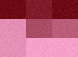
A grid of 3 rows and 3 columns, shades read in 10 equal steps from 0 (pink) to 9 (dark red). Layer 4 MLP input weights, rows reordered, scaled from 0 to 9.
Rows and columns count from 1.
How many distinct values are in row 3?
2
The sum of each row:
26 10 1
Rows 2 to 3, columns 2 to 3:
5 4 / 0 0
